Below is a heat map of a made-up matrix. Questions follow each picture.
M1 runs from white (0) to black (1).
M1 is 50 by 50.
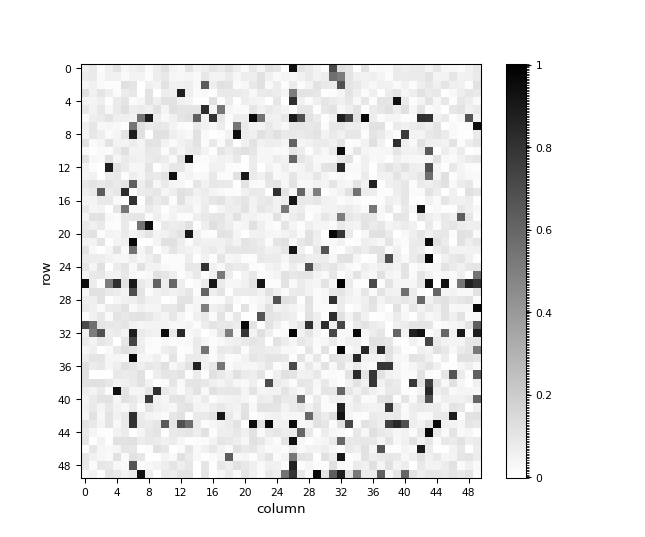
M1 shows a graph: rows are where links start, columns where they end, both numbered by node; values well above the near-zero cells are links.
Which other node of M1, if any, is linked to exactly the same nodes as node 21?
node 33
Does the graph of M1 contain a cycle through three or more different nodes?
yes
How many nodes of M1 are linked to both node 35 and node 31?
0
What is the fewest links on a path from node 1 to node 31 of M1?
1
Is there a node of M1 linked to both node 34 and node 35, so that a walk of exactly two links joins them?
no
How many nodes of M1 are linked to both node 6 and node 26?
5
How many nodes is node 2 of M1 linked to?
2
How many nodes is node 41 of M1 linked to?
2
